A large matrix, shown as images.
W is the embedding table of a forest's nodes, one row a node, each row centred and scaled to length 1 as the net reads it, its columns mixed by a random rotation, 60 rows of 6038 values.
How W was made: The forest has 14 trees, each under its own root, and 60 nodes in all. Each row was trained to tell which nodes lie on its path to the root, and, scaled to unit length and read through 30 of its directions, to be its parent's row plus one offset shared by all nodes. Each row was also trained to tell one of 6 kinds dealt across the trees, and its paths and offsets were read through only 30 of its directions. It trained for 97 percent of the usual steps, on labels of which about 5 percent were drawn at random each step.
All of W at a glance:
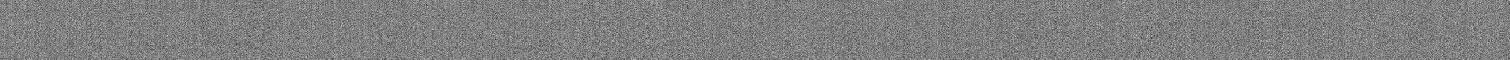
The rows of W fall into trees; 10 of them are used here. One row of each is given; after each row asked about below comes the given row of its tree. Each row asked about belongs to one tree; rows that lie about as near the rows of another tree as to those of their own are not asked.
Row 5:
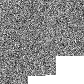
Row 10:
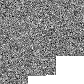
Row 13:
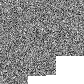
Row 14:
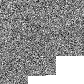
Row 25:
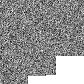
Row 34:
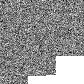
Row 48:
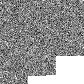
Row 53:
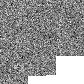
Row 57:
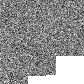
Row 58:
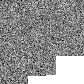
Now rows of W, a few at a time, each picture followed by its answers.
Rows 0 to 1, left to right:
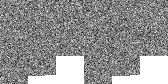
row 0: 5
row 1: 14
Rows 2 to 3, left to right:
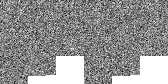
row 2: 5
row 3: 58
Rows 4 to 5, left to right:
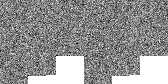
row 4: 57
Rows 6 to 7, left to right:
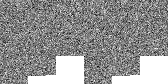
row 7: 5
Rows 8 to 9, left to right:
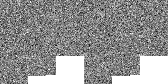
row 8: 34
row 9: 58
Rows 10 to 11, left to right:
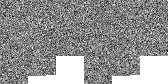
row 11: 48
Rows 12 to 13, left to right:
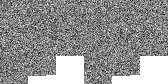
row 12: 53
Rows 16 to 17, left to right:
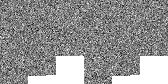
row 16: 14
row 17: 57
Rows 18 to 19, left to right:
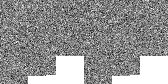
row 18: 53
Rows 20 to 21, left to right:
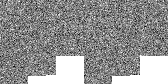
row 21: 53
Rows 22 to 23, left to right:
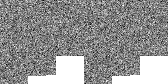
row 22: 13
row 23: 5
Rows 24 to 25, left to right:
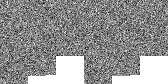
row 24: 10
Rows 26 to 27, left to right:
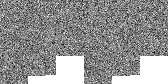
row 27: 53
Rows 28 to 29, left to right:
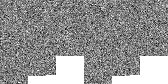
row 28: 53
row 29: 13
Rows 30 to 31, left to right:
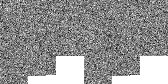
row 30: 34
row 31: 14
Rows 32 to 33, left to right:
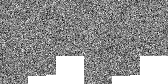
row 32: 10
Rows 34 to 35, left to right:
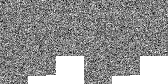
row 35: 14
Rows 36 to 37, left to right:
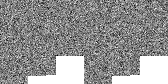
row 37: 57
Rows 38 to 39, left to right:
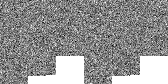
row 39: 13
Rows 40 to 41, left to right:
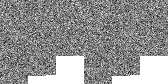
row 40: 5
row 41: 5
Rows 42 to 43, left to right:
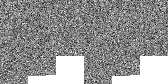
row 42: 14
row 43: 34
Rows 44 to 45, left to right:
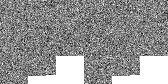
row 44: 14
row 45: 34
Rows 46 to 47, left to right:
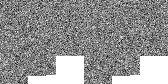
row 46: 48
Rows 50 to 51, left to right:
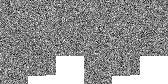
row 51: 57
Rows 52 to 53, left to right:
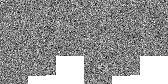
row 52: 25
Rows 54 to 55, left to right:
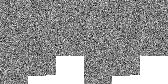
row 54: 34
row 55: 53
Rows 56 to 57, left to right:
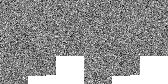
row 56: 25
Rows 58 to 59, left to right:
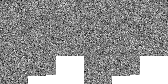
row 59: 34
